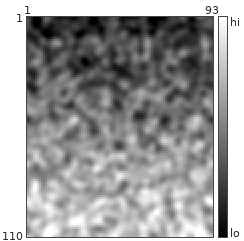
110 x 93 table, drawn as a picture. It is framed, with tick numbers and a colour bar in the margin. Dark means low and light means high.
Lone odd cells: none. Odd rows or columns: none. Stripes: none. Slope: up to the bottom. Grain: blotchy. Average level on the scale: 50%.
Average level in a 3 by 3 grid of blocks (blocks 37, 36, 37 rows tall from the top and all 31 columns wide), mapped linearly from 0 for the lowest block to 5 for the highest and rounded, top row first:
000
333
555
